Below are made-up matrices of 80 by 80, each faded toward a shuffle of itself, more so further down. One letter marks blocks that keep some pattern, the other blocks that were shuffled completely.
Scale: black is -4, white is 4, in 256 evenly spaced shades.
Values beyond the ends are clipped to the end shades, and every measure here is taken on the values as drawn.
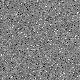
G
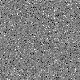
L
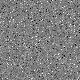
G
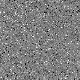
L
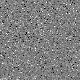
L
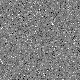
G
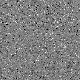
L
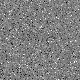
G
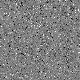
L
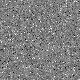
G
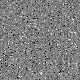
L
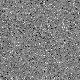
L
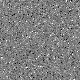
G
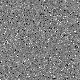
L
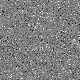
L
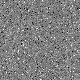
G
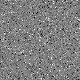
L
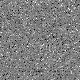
L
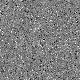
G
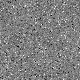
G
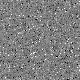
L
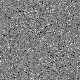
L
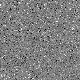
L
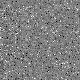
L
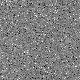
L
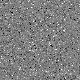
L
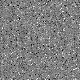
L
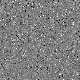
L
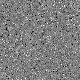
G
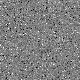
L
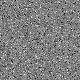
G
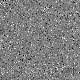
L
